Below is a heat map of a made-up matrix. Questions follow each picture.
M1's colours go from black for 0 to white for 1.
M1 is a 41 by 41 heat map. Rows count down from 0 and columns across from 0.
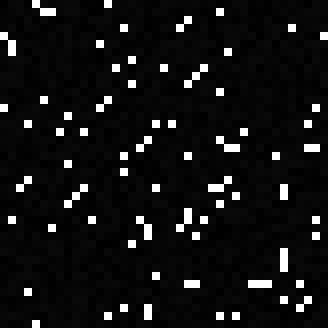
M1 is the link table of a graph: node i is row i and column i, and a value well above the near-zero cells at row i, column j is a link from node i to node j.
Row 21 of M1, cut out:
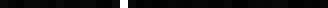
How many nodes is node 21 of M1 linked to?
1
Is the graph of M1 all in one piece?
yes
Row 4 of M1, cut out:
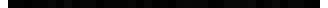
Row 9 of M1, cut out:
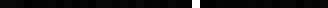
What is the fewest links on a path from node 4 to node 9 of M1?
6
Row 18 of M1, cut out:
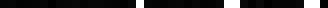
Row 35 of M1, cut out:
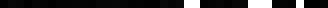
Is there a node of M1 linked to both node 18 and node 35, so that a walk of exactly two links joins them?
no
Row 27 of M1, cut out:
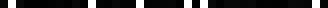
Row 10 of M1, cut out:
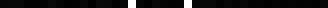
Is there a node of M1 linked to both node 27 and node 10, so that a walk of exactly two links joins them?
yes
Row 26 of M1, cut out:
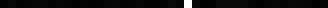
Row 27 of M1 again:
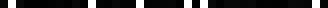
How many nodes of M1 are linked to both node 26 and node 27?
1
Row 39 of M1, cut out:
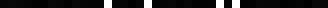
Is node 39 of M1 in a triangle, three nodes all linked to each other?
yes
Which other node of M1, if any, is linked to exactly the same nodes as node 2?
node 26
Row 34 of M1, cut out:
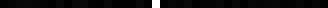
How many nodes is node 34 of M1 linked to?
1
